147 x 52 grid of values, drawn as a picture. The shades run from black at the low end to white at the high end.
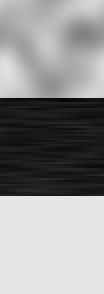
It is made of 3 by 1 panels. Panel 1,1: high, smooth. Panel 2,1: very low, streaked across, faint in contrast. Panel 3,1: very high, flat.
